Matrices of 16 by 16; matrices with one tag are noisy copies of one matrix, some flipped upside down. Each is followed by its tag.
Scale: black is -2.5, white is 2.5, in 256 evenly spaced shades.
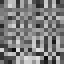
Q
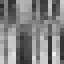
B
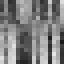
B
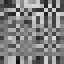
Q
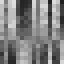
B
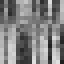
B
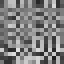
Q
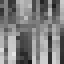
B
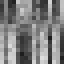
B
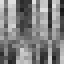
B
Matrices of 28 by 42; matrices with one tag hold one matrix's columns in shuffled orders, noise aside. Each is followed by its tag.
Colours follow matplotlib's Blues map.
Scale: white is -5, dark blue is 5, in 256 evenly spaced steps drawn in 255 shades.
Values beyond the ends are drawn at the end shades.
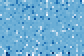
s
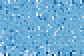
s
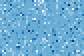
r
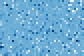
r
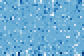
s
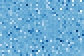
r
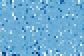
s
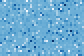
r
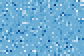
r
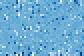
s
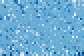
s
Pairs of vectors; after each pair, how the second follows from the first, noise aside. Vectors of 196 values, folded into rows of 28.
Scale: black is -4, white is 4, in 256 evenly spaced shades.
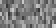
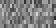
shuffled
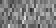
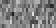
shuffled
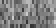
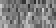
reversed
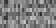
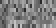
shuffled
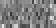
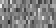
shuffled
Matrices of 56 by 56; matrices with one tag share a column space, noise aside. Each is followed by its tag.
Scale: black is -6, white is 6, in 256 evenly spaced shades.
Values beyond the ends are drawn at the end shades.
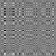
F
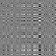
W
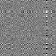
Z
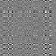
Z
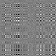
W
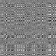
W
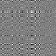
Z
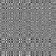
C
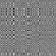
F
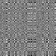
C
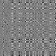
C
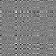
Z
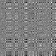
C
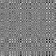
C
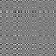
Z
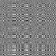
W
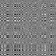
W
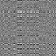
Z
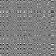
Z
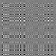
W
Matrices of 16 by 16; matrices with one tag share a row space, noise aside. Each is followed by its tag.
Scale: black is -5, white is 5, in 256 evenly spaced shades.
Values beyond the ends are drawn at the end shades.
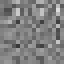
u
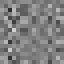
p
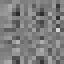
u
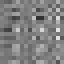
u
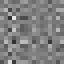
p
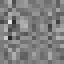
p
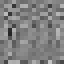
p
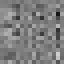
u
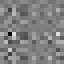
p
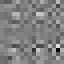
u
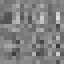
u
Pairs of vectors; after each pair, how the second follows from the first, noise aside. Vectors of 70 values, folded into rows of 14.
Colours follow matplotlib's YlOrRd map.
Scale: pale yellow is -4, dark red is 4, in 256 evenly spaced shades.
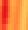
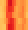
wrapped around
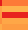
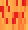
shuffled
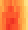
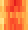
wrapped around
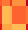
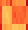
copied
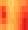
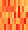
shuffled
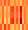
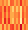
negated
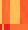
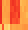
negated
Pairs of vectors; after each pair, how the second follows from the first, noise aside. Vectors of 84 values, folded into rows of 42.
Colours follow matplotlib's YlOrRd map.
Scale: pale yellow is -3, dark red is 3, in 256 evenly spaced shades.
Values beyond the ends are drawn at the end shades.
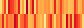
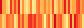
sign-scrambled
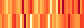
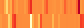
partly zeroed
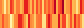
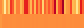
partly zeroed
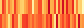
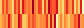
sign-scrambled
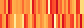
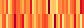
negated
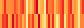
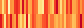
shuffled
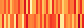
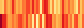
shuffled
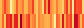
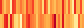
sign-scrambled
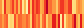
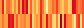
negated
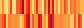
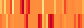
partly zeroed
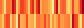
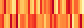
negated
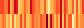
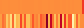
partly zeroed
